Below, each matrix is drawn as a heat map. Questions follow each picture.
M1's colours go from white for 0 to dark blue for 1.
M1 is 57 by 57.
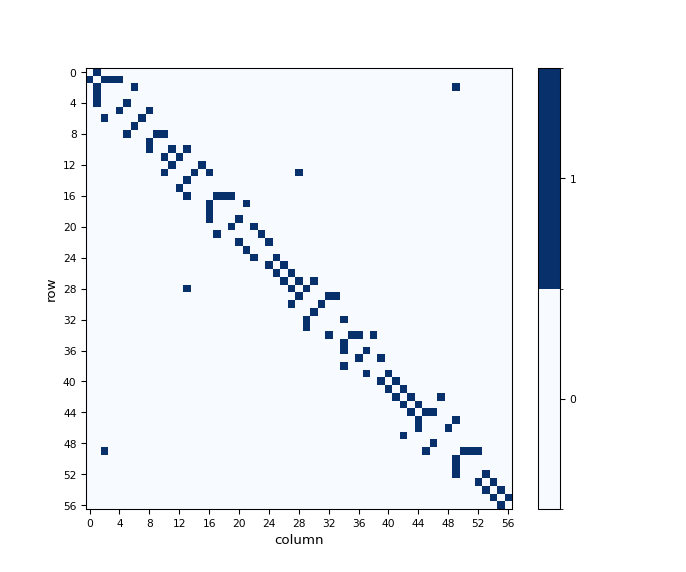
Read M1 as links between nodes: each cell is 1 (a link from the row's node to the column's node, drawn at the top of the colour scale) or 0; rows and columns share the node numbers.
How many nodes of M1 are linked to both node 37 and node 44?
0
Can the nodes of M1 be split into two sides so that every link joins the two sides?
no
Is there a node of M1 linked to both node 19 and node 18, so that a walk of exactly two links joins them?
yes
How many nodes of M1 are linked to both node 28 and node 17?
0
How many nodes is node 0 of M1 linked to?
1
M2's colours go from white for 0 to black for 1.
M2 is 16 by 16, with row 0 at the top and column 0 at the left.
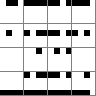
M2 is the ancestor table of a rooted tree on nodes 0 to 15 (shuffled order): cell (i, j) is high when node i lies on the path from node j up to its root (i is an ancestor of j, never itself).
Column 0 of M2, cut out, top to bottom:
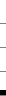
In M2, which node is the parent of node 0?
15
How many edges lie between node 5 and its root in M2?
2
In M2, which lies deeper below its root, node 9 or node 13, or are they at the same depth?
node 9
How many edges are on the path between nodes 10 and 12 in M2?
4
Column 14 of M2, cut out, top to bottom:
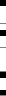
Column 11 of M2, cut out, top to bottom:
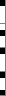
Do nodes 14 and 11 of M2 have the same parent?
no
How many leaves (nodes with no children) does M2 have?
11
